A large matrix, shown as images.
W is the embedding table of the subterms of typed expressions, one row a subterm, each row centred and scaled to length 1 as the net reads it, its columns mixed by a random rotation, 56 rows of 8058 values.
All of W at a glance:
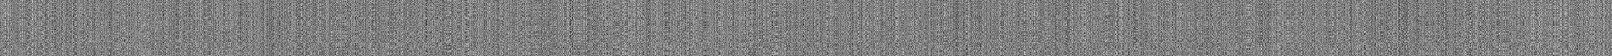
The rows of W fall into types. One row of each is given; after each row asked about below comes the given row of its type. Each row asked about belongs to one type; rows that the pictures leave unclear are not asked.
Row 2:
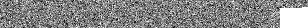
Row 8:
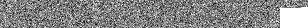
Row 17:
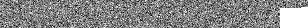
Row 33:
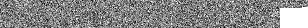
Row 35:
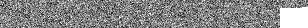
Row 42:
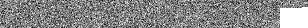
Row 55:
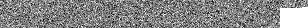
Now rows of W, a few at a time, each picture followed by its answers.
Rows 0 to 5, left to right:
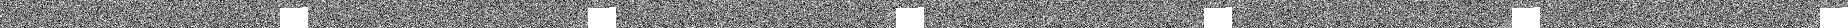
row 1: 17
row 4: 42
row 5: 8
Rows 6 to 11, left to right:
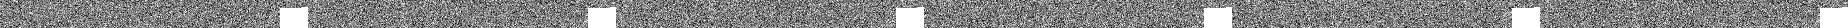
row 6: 17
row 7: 42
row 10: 2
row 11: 42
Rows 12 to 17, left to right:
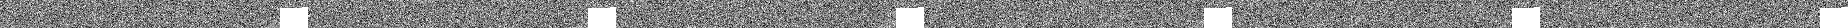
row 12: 55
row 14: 42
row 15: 42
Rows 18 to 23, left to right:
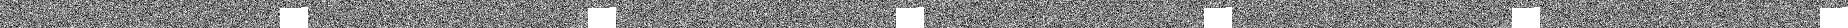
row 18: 17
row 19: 2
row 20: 8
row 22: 55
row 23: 35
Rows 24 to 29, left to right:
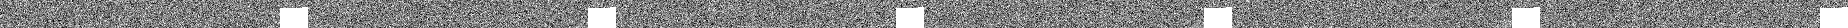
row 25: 55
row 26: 8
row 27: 55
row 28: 42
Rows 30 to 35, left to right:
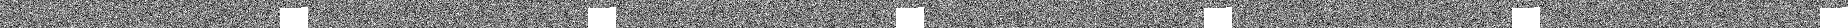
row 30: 17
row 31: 35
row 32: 35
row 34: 8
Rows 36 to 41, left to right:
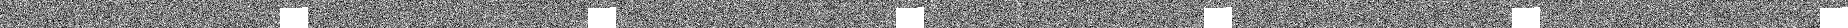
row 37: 42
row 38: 35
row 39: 8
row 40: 2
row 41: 35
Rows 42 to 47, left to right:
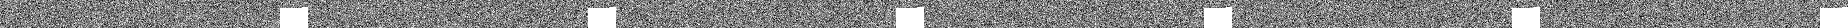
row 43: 17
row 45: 33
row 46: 17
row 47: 8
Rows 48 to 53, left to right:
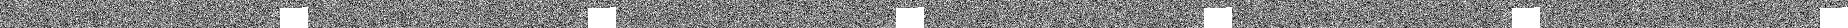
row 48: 33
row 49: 33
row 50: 55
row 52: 2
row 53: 8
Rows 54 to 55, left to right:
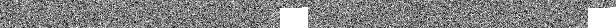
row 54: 2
